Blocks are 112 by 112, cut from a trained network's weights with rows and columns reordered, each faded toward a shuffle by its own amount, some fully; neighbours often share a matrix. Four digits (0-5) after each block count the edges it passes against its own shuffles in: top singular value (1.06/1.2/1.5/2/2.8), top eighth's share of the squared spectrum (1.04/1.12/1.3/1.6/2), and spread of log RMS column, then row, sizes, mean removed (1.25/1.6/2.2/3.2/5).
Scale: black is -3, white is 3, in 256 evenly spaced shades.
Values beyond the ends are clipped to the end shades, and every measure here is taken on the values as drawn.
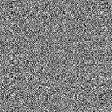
4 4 2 2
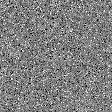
0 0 0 0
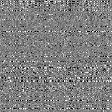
3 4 2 4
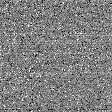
2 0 0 0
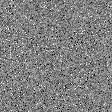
0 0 0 0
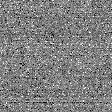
3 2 0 0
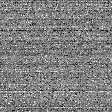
4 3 1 2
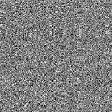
4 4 2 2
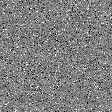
0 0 0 0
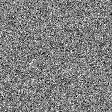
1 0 0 0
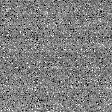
2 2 1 0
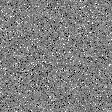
0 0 0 0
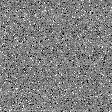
1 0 0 0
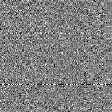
4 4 2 3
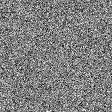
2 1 0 0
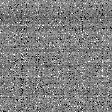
3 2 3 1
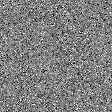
1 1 0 0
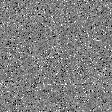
2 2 0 1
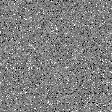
2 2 0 1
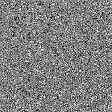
3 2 1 1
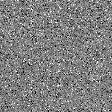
2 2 1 1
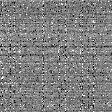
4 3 3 1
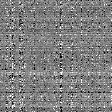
4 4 4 2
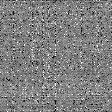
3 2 2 1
